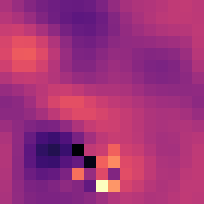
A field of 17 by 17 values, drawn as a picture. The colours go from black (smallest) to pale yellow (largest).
Roughest part: bottom middle. Odd patch: rougher, in the bottom middle. Histogram: heavy tails on both sides.
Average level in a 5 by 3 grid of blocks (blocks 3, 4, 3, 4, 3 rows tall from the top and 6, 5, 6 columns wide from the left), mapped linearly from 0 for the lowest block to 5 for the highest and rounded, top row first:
214 | 522 | 453 | 044 | 154
